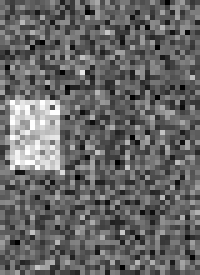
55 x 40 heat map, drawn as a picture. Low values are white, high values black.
An odd patch, lower than its surroundings, sits in the middle left. No regular stripes run through it. The middle left is the ninth with the lowest average. Overall the values sit about 60% of the way up the scale.
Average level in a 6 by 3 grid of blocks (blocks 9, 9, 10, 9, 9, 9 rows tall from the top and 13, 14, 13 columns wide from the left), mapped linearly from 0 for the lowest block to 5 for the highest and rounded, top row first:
5 5 5 | 5 5 5 | 0 5 5 | 1 5 5 | 5 5 5 | 5 5 5
